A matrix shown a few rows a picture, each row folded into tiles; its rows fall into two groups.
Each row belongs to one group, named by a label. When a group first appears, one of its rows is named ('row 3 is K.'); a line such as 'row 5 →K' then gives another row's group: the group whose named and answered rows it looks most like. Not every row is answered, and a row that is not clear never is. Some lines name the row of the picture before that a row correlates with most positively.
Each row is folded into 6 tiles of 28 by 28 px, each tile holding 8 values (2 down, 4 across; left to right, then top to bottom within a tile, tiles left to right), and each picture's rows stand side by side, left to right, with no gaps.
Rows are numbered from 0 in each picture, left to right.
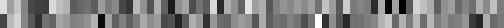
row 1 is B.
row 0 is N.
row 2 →B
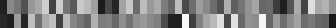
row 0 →B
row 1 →B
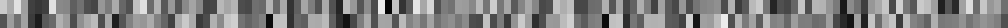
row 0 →N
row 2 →B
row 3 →N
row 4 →B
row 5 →B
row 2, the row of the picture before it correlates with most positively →0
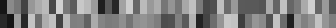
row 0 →B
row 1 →N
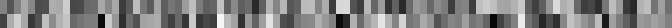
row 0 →N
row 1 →N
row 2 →B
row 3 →N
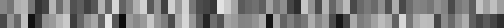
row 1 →N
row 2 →B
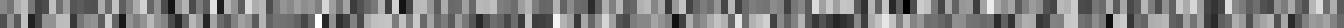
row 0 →N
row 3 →N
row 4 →B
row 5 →B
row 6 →N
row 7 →N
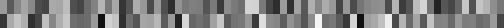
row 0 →N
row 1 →B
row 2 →B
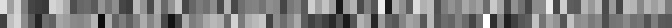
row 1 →B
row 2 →B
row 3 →B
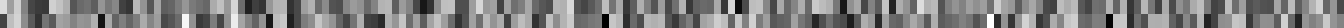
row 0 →N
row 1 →N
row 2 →N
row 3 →N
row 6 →N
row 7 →N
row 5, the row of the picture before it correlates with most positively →2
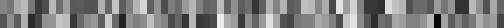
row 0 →N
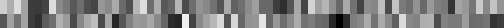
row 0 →N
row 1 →B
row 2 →B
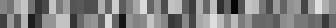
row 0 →N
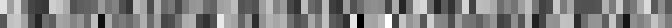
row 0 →N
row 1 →N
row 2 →B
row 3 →N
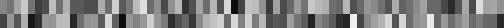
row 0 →N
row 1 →B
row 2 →B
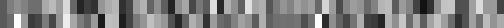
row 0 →N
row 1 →B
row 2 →N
